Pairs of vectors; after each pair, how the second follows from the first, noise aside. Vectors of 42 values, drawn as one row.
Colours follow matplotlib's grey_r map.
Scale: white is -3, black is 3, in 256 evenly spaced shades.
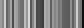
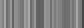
shrunk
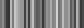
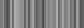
shrunk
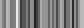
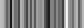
reversed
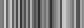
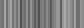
shrunk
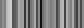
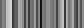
copied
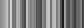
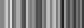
copied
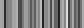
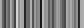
reversed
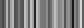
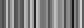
copied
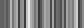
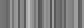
shrunk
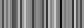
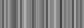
shrunk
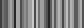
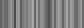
shrunk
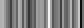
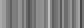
shrunk
